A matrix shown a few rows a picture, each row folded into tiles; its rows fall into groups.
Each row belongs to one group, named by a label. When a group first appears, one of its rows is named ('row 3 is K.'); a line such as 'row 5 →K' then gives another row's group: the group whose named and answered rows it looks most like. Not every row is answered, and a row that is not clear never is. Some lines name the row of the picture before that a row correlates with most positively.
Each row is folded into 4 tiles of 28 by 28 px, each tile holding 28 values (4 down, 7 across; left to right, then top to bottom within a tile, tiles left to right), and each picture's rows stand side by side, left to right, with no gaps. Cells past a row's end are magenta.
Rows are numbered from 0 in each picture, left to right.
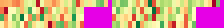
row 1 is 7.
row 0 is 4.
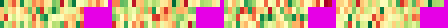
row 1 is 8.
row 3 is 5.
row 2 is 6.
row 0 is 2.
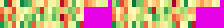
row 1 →2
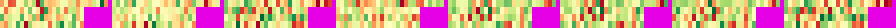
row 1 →6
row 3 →5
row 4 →7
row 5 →7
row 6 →7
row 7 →6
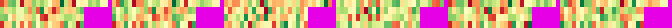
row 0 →8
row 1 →8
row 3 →7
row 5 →2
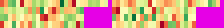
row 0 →8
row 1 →4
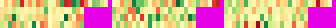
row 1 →6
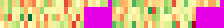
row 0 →5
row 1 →2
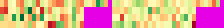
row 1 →2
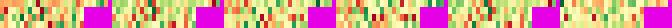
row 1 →7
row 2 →5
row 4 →7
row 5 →2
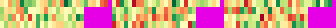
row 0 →6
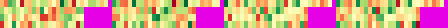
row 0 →8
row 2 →2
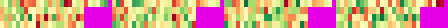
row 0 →5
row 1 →2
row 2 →2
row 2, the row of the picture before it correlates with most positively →1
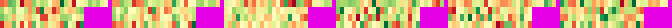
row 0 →8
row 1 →8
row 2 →5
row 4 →4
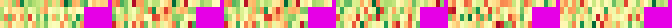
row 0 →6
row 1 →8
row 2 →8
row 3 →7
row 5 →5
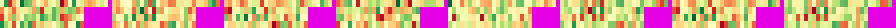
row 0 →2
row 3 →8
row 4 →2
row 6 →4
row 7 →7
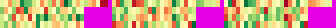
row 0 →6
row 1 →8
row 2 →2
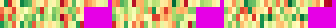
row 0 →2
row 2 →6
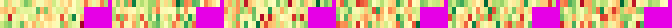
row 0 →2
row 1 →6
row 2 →5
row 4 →7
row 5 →8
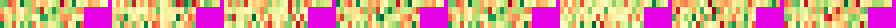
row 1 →5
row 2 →5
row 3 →2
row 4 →2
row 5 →5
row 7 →8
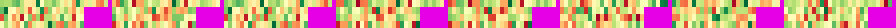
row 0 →7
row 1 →8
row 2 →7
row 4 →8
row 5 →5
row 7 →7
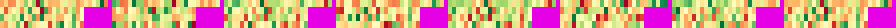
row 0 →4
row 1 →2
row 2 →7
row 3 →4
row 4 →7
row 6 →7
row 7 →4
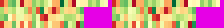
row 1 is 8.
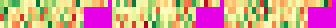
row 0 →7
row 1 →6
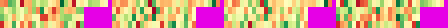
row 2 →4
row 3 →8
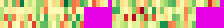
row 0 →6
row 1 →7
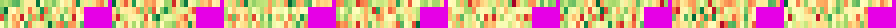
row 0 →7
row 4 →5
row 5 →7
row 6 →4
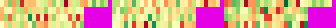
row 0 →5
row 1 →6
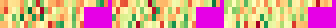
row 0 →4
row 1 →4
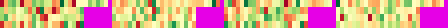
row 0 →8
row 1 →4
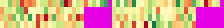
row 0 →5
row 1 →6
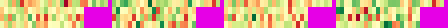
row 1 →7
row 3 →7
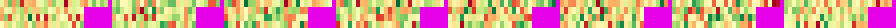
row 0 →5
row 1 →7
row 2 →2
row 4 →5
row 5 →4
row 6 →6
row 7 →6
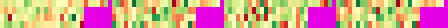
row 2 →7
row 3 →2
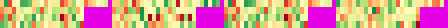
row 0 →2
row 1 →5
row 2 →2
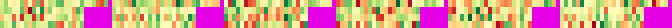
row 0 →7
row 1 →6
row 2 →8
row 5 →6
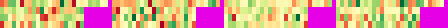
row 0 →8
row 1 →4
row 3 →6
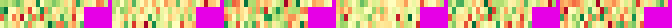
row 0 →7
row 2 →2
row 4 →7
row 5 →4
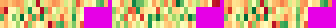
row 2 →4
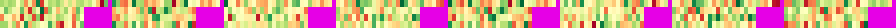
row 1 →2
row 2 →2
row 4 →2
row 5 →6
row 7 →8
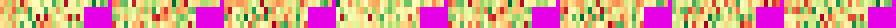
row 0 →5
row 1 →8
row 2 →4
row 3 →2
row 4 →8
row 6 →6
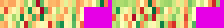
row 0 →4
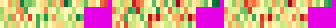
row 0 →6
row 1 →5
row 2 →5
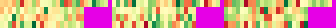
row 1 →6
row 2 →8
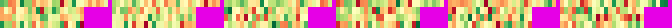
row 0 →2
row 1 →6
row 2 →7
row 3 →8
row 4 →4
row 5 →5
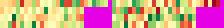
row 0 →5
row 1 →6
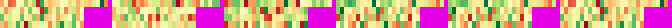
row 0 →4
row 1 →5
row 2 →8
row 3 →7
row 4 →7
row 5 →4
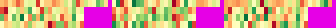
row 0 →4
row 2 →4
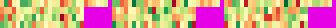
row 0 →2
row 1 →2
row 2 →8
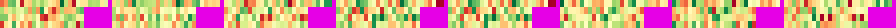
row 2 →5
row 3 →6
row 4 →6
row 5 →2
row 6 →2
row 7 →5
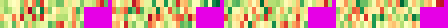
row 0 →7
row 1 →5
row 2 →7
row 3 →6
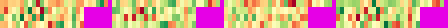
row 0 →4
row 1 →7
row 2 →5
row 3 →7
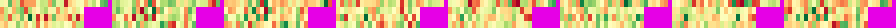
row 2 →4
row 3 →5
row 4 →5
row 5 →6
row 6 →5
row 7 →4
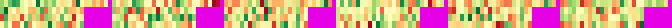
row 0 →7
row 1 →6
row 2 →4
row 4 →4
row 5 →8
